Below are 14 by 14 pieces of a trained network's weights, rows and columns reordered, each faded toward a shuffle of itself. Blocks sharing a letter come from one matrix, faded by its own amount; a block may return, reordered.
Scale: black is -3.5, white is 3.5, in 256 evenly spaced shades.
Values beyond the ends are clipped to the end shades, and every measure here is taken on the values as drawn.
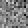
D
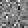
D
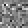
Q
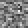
Q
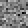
D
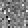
D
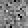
D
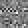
Q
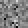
D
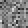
D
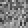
Q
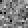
D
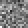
D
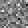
D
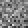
Q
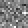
D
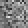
Q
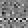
Q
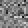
Q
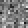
Q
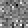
D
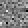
D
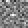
D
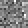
D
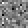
D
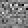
Q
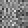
Q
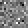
D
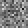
D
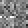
D
